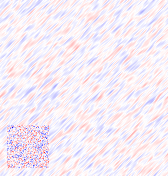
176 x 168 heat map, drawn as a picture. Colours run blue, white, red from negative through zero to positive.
Odd rows or columns: none. Roughest part: bottom left. Odd patch: rougher, in the bottom left. Mirror symmetry: none. Histogram: heavy tails on both sides.
